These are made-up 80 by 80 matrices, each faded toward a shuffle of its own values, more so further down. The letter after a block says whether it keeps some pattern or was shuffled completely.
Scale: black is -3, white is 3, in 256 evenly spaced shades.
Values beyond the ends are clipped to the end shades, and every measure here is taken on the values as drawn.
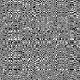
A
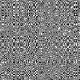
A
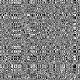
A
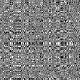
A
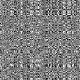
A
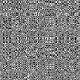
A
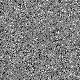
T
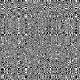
A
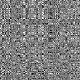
A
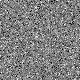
T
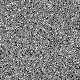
T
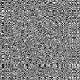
A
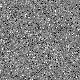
T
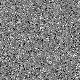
T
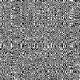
A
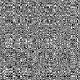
A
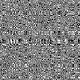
A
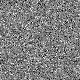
T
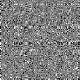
A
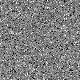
T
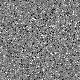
T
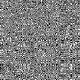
A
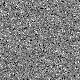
T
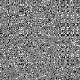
A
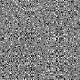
A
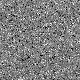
T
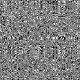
A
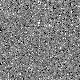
T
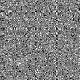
A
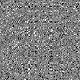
A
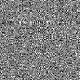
A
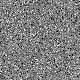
T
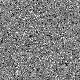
T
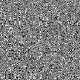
A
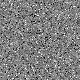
T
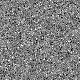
T
